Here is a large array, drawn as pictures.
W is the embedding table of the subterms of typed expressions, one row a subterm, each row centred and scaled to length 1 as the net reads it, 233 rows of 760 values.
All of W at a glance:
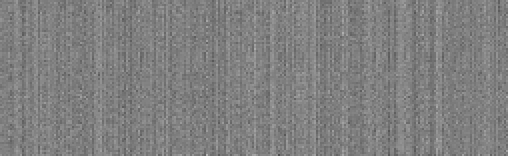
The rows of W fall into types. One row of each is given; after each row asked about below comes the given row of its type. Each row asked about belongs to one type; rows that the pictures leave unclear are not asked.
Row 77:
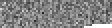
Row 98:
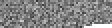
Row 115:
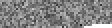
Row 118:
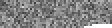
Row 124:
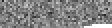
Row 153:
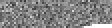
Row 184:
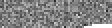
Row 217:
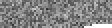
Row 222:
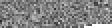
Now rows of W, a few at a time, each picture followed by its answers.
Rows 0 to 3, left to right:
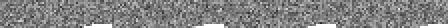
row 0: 98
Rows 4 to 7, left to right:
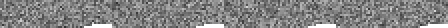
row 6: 118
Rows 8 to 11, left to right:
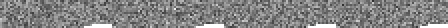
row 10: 98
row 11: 98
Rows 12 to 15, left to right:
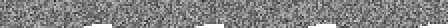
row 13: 98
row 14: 217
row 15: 98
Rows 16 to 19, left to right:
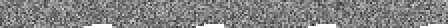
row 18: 222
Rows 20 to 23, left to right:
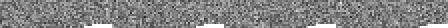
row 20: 222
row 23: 153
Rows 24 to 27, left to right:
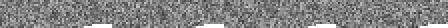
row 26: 118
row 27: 115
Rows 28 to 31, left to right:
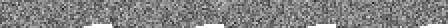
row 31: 115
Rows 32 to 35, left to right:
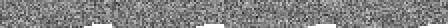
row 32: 222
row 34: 118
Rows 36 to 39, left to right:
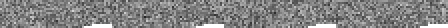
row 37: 124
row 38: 217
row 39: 222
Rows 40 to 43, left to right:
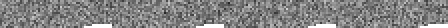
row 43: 118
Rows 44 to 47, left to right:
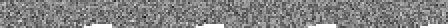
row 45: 98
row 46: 118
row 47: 222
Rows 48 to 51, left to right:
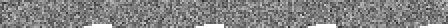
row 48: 184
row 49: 98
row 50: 184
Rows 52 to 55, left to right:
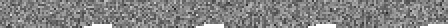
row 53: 184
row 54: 217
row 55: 217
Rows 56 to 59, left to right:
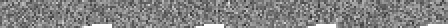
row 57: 77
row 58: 77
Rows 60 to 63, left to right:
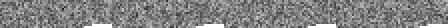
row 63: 124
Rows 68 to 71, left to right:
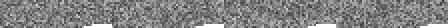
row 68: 98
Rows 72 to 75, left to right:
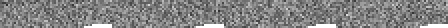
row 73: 77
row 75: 124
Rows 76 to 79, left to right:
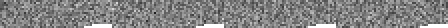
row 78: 77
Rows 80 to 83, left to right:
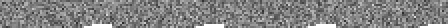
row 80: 115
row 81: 98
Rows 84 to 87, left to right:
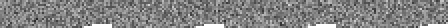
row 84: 115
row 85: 77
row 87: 77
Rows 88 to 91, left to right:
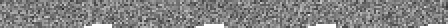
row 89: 184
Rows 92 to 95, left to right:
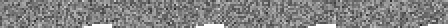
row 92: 118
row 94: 98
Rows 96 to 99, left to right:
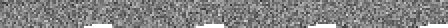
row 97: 118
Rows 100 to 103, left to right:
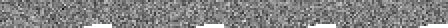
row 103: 153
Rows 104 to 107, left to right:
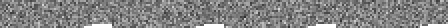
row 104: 184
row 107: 77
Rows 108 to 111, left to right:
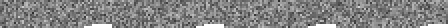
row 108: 124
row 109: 217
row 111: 118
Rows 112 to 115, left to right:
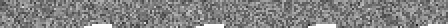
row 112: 118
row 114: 184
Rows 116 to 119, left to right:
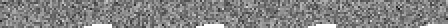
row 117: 217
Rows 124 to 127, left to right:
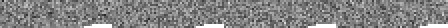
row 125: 115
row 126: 184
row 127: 153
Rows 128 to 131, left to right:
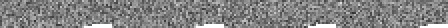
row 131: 153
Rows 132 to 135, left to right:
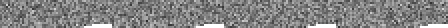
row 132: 118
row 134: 98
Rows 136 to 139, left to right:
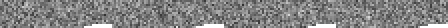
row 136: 124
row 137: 115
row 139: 77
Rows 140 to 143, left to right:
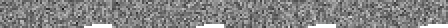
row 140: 217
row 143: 115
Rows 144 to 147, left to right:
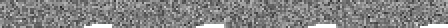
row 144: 153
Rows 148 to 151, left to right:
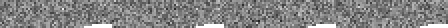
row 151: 118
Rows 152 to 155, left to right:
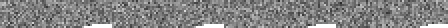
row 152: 153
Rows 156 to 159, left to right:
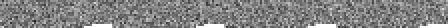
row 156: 98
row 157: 222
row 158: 153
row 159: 153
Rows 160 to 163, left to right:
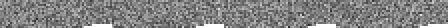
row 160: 115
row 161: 222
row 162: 184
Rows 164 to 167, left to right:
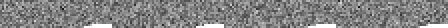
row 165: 217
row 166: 118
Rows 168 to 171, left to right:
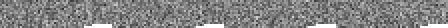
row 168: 217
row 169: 153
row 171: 222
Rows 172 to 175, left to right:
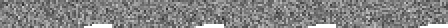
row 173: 115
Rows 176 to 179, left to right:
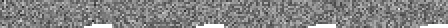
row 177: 222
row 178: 98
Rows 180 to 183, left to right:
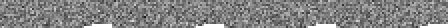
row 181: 98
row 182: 115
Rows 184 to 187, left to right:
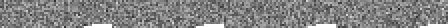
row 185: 184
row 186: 118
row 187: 115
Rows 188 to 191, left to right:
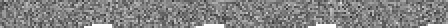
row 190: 222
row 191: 153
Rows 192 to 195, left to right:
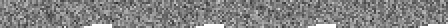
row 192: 115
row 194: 77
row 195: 77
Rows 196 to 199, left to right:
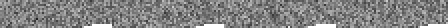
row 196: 115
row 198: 115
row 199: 77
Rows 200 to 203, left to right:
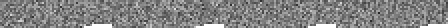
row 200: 98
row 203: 77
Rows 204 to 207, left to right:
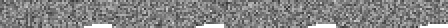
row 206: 184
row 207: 98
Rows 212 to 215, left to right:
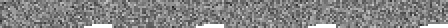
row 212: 222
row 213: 153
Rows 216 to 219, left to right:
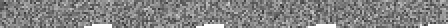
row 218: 77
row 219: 222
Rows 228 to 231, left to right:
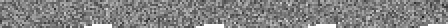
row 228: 222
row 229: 115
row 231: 184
